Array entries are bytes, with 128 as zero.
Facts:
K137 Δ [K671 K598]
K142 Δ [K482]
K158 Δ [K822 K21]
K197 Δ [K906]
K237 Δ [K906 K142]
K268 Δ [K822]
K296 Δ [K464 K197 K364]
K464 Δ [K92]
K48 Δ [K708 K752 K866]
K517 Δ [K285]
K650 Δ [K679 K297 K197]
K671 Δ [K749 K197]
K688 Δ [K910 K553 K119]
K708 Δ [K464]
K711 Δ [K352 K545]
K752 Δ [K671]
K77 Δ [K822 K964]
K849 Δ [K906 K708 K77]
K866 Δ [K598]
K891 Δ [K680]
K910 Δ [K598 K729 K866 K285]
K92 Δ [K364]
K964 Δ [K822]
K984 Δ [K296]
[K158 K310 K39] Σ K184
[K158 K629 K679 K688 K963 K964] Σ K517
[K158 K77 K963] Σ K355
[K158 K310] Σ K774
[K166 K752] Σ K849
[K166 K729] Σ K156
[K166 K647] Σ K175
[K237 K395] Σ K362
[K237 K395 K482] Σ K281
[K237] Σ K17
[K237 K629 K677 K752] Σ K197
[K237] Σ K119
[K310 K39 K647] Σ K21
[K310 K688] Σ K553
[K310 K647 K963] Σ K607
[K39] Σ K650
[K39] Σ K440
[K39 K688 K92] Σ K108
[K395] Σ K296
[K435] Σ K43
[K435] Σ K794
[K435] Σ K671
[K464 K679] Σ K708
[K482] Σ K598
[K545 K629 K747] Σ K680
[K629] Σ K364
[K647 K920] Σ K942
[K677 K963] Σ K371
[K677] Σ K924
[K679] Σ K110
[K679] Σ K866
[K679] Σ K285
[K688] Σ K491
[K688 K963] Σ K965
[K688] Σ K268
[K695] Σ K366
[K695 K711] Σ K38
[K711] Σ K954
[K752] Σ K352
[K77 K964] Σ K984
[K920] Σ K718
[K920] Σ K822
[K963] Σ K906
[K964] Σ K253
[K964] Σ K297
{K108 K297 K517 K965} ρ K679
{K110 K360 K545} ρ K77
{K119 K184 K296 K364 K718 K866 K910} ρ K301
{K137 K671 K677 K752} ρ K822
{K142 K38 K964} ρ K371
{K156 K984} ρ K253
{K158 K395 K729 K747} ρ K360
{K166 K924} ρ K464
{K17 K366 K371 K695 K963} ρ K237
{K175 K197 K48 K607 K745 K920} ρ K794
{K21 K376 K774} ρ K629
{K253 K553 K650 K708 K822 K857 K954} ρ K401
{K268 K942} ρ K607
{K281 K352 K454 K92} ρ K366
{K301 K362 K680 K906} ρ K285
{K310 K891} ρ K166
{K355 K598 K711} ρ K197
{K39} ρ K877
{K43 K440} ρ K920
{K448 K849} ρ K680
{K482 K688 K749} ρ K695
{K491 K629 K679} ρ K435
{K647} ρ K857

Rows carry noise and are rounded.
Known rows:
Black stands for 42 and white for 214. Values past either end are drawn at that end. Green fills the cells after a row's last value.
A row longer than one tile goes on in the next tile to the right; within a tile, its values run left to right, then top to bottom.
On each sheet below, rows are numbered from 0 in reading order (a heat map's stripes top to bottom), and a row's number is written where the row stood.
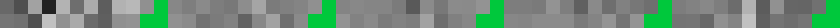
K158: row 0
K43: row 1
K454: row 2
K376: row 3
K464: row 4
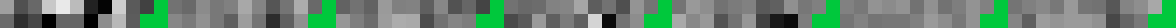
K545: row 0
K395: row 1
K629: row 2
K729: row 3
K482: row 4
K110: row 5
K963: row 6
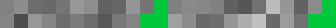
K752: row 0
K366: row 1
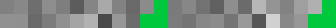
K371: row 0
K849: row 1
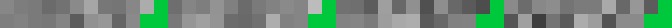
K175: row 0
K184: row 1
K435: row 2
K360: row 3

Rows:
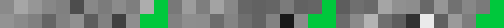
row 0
K142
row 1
K297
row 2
K119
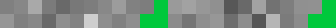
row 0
K38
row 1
K650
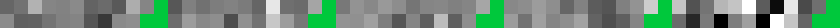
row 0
K747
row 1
K301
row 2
K296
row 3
K92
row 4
K711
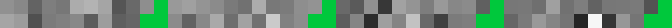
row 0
K197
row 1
K984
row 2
K77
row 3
K553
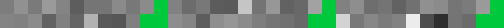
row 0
K749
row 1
K920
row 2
K237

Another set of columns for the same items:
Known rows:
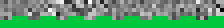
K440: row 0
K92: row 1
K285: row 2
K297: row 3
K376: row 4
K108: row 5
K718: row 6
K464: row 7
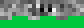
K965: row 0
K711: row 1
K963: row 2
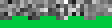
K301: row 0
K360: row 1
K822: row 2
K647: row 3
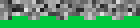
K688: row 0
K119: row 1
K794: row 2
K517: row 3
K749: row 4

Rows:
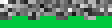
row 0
K680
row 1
K366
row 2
K629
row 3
K545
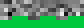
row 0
K849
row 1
K877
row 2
K964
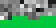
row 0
K482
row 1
K891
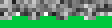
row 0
K598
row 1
K729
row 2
K607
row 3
K48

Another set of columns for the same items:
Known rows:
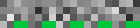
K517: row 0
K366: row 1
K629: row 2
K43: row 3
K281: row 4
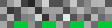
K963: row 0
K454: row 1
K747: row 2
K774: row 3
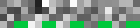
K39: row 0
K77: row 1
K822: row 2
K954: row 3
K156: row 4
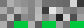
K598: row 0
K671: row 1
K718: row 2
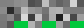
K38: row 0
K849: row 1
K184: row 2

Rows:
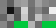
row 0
K695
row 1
K137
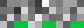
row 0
K464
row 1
K158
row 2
K650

